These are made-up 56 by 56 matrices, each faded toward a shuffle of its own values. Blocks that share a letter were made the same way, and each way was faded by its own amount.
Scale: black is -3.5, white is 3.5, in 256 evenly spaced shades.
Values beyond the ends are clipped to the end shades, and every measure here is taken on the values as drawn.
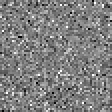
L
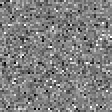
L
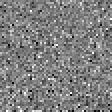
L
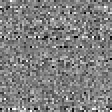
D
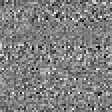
D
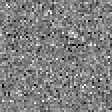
L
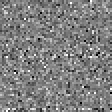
L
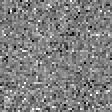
L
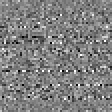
D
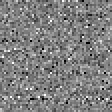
L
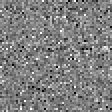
L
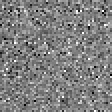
L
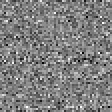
D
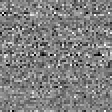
D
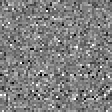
L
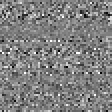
D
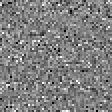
L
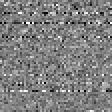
D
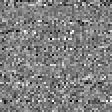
D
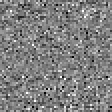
L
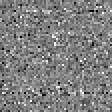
L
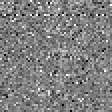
L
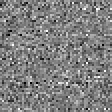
D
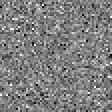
L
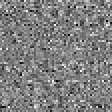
D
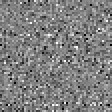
L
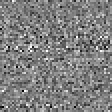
D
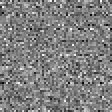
D
